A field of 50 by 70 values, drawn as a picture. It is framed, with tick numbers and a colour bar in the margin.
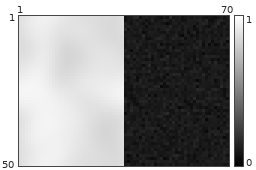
It is made of 1 by 2 panels. Panel 1,1: very high, smooth, faint in contrast. Panel 1,2: very low, fine-grained, faint in contrast.
